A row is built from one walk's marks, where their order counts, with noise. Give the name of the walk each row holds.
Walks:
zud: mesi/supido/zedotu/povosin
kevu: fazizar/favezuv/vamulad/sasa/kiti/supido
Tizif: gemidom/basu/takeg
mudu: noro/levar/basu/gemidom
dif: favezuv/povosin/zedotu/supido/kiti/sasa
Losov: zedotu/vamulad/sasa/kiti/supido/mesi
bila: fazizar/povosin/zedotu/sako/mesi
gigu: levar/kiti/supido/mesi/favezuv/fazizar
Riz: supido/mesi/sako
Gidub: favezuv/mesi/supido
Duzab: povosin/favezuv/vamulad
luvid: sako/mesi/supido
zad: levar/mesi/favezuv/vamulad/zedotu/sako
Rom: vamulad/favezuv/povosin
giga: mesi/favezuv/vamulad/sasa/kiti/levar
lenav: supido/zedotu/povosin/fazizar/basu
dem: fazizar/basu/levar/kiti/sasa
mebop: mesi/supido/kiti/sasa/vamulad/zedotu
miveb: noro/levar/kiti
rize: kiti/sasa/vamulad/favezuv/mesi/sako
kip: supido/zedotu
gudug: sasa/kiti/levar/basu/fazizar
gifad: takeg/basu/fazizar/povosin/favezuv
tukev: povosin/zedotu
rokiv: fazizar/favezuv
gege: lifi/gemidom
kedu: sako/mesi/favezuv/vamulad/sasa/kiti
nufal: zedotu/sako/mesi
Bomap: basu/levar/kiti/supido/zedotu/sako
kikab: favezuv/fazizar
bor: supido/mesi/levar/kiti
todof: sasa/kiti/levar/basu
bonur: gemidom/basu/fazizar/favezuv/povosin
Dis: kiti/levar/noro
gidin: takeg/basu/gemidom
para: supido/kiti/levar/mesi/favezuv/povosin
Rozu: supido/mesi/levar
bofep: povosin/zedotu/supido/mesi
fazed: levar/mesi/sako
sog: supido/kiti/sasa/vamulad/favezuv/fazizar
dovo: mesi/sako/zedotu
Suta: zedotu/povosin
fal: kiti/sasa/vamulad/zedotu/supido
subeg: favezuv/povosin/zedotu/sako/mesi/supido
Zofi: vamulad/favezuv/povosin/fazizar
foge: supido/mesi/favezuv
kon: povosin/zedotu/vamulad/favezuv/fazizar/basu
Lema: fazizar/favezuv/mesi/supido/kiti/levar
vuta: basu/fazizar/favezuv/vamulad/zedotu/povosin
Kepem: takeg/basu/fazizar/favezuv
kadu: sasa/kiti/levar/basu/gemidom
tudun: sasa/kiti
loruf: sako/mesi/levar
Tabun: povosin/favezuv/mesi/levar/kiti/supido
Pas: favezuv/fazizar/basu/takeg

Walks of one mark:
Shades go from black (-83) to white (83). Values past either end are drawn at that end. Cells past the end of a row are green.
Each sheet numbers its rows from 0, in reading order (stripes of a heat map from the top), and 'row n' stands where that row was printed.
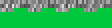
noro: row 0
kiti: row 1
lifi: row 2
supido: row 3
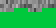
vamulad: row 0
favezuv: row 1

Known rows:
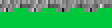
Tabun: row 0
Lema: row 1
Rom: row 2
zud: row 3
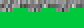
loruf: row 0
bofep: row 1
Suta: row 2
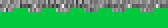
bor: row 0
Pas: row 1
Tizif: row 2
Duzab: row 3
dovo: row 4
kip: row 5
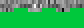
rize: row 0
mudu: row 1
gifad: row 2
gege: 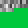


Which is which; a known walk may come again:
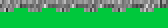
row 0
Tabun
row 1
dovo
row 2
bofep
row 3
Riz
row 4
gigu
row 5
todof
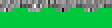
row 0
bor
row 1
mudu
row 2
para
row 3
Losov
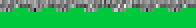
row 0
luvid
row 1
bonur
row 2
nufal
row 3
Pas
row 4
Dis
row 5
zud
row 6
subeg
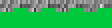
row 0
Rozu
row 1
Lema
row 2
fazed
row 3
tukev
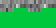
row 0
Suta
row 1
zad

